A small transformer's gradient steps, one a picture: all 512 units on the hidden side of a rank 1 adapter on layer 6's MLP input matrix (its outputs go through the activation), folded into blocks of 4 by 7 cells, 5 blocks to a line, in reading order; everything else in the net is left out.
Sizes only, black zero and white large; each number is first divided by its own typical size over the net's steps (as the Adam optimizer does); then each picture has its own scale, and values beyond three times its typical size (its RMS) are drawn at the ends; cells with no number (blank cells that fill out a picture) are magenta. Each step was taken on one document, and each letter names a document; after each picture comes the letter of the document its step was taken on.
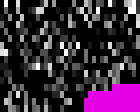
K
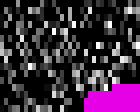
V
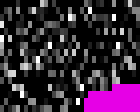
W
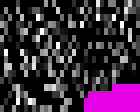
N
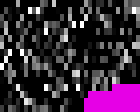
V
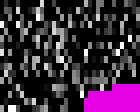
N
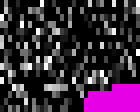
K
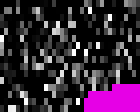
W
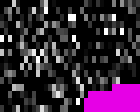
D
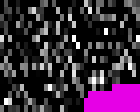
K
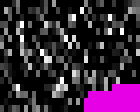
D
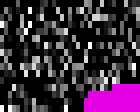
N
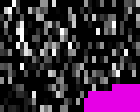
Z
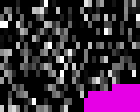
K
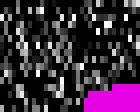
Z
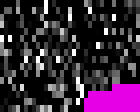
W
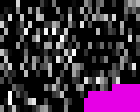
N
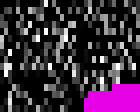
N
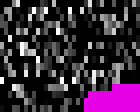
Z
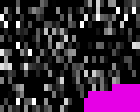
V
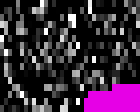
W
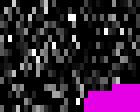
D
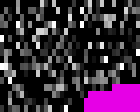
N
